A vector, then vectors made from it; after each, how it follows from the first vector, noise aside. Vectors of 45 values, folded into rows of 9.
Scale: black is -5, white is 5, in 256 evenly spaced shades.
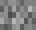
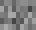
negated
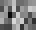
scaled up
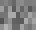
negated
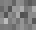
reversed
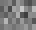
reversed
